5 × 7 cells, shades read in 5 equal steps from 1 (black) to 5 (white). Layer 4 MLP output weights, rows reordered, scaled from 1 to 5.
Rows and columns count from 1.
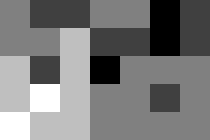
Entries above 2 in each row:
3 3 5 6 7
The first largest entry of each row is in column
1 3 1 2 1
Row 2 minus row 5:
-2 -1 0 -1 -1 -2 -1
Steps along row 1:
down same up same down up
